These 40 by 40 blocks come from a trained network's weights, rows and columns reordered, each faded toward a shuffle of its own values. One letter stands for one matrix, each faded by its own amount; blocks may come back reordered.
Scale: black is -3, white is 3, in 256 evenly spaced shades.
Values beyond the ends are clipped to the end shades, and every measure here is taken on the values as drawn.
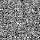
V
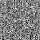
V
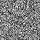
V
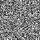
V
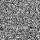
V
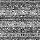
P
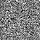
V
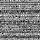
P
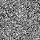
V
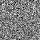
V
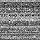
P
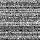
P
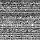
P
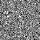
V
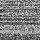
P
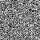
V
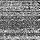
P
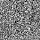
V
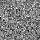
V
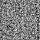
V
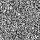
V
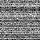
P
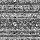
P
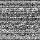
P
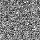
V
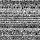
P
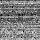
P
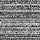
P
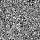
V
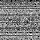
P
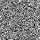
V
